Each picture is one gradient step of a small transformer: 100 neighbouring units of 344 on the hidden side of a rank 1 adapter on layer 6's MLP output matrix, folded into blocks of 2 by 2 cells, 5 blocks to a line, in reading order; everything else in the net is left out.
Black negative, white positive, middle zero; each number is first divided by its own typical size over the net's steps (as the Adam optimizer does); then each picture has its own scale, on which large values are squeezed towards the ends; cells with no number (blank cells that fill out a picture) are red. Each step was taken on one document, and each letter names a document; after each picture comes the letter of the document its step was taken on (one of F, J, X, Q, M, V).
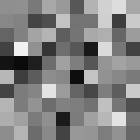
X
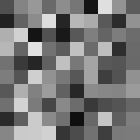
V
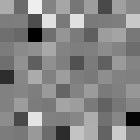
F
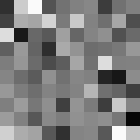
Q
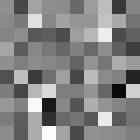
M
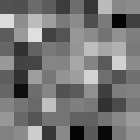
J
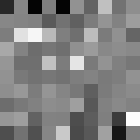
F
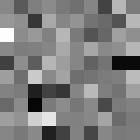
M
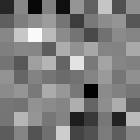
F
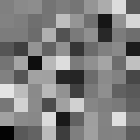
X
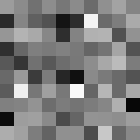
V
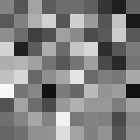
X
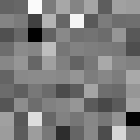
F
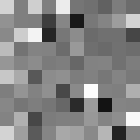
F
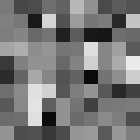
M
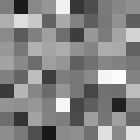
Q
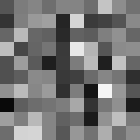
V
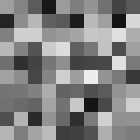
V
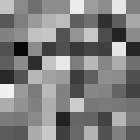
X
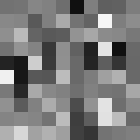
X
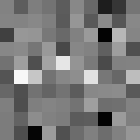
J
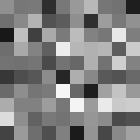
V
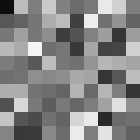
V
